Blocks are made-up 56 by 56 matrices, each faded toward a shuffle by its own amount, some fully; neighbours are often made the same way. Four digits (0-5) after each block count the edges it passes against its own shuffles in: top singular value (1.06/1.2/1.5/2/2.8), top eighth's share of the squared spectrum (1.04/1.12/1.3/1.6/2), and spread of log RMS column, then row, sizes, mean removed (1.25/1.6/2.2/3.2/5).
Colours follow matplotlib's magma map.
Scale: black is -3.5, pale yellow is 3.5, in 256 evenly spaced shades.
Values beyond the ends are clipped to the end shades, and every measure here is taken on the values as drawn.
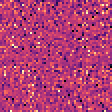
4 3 1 1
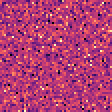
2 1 0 0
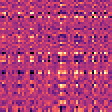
5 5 3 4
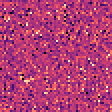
3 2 1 1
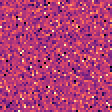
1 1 0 0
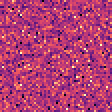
2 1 0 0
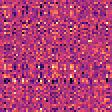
4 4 3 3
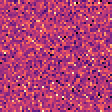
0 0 0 0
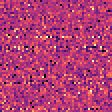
2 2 0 2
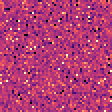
0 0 0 0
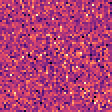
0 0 0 1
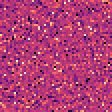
0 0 0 0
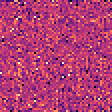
3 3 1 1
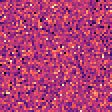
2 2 0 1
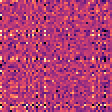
4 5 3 3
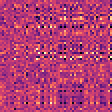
5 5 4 3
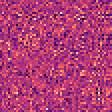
4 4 2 2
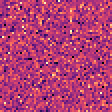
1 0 0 0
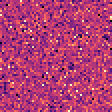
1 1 0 0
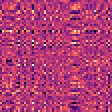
5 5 3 3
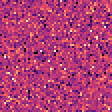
0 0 0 0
